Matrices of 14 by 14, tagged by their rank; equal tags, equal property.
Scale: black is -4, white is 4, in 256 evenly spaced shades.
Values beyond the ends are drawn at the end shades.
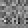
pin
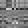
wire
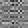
wire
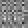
wire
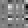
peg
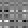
peg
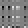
peg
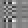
peg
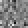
pin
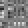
wire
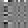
peg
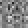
pin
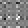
wire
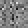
pin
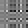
peg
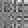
pin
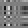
peg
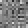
pin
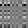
peg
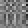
wire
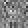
pin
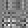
wire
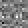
pin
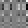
peg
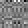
wire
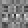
wire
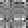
wire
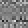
pin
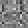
pin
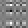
peg
